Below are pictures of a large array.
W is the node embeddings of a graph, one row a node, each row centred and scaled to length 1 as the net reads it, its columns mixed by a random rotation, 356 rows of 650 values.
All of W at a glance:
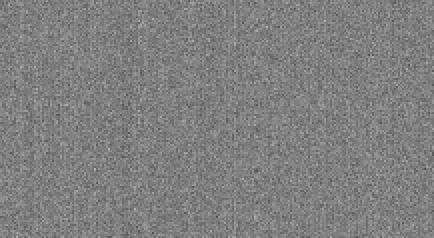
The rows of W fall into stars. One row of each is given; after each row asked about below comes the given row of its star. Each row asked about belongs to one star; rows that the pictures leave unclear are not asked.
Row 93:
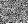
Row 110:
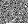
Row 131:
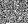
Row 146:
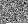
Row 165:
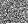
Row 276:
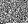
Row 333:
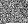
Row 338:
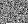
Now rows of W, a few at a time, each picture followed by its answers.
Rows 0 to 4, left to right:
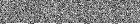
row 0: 93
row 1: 165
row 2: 131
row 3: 131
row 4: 131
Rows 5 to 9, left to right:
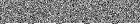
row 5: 276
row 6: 131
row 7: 333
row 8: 146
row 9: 333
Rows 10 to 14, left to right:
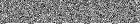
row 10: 276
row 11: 93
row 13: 131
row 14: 110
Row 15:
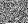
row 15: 276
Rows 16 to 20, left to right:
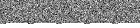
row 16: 165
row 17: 333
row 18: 276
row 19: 333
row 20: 131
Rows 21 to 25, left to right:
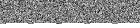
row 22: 338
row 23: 146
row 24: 276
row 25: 146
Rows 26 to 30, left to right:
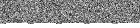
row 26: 165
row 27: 93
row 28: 131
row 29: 276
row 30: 338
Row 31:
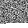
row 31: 165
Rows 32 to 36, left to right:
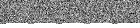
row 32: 131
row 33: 110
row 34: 93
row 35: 93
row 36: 276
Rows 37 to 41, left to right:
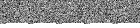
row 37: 165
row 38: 276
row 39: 333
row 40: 333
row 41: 276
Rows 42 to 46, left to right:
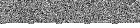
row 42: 276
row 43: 131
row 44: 146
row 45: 146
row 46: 131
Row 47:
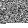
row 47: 93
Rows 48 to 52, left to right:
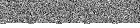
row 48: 338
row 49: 93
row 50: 165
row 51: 131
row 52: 338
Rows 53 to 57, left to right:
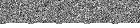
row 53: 110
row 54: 333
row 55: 131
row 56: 276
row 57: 333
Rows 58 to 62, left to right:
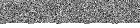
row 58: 93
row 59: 146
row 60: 276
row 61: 276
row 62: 333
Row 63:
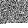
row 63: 110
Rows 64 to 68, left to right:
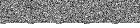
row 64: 165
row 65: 165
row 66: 338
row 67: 333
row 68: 93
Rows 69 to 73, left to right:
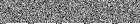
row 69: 333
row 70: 110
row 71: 131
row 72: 146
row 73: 276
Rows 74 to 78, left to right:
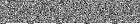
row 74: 333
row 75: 93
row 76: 146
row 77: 93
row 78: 93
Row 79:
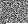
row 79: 165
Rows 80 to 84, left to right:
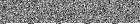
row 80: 131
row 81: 146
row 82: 146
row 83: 93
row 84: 333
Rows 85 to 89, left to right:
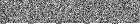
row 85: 131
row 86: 131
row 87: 276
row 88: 110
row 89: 110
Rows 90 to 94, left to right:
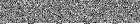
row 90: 110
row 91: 333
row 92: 131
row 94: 110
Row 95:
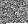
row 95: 165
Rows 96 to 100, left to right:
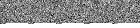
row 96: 131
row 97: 333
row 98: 146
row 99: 110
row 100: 276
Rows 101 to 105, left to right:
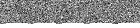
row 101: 338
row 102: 165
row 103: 146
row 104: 146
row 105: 165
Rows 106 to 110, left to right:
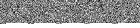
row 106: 165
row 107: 131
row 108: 338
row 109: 338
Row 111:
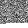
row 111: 165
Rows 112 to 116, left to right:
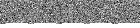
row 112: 146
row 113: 338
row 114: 110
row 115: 165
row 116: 146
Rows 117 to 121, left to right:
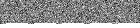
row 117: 338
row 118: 165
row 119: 276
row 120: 131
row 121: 338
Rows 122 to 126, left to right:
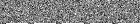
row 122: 165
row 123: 110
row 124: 131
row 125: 110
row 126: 146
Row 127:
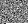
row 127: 131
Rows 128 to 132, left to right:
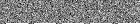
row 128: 338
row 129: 165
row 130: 131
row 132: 165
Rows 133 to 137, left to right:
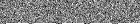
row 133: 165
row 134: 338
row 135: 110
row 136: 333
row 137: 93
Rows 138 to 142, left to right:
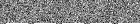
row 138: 146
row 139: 338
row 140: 131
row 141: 276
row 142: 110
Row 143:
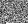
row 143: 93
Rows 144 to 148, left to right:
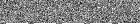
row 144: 110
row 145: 165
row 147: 276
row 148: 110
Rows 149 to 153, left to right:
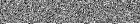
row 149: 93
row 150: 276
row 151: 338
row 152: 110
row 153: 338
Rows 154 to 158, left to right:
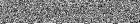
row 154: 276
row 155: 93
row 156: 338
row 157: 338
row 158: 276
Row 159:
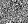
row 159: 110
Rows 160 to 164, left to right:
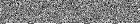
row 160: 110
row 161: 338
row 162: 110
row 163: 146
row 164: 110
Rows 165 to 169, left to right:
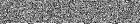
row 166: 333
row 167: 131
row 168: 93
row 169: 146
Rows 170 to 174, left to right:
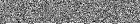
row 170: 110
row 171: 338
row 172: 146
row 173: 333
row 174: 131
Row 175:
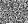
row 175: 110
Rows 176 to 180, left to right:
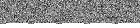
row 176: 333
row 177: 165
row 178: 146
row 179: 338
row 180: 165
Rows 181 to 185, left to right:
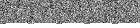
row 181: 165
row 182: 131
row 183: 165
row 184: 276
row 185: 165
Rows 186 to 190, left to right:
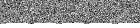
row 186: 110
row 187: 93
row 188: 165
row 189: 276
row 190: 338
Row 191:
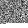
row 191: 131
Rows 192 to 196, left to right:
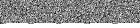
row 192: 110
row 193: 338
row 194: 276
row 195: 110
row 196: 338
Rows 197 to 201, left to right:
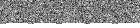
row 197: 110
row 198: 338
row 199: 333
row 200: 93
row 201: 131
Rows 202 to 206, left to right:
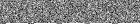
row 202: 93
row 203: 333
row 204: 93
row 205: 93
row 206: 131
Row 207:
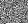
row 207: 276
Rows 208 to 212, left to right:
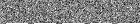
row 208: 165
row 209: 110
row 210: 131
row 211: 93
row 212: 276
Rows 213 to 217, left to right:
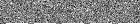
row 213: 146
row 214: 338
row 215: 165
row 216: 146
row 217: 338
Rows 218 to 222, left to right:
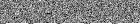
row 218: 333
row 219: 276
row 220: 93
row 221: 165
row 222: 93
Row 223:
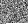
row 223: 333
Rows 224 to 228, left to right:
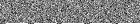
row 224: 93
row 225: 93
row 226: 276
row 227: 333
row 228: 131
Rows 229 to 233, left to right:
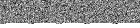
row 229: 110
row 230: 165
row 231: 338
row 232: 276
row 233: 131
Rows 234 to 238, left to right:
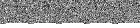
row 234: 338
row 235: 338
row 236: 131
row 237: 110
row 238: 146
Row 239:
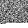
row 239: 276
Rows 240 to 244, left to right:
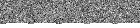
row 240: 93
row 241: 131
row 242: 146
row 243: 165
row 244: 333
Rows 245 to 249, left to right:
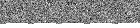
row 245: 93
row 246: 131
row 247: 110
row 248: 146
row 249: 165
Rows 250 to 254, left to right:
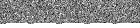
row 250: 165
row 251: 110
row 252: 333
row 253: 276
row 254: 276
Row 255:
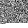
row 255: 338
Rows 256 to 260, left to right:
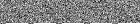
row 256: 276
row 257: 338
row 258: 146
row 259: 110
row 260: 165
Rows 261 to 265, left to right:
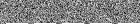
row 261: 338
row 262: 110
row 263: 110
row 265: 93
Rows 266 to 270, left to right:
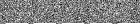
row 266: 131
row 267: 276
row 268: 276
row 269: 131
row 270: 276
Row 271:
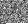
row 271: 93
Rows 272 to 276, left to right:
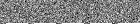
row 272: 338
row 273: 276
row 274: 333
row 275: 131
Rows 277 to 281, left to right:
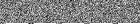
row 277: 110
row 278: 276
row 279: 165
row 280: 338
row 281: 338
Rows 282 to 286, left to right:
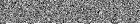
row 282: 110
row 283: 110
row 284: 338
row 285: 165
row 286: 110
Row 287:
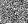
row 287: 165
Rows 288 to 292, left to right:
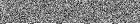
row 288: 276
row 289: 338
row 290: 146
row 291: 146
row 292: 131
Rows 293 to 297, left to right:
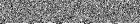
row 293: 276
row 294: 93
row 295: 146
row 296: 333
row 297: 93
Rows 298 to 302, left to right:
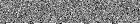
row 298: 165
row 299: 93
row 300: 165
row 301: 110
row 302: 93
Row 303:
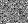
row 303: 333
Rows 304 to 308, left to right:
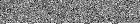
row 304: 131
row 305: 338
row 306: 110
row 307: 165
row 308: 165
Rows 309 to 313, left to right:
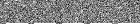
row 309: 93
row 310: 131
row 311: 131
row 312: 165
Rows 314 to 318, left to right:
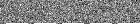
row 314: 110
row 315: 131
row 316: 338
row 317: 93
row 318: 276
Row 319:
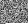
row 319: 276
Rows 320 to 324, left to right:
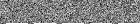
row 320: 146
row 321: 131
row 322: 333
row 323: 333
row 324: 110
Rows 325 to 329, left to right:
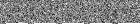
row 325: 93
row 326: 131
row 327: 146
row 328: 333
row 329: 131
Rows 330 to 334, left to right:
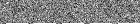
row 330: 93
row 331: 276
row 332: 165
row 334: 338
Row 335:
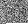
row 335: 333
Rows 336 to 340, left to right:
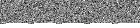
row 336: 146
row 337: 93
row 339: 146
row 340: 333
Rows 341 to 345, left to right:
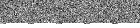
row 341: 165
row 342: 93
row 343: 165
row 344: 333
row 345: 146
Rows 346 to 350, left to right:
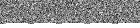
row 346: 110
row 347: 93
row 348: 110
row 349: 165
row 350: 131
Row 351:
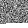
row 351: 276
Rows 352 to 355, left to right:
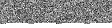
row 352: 338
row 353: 165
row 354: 146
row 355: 131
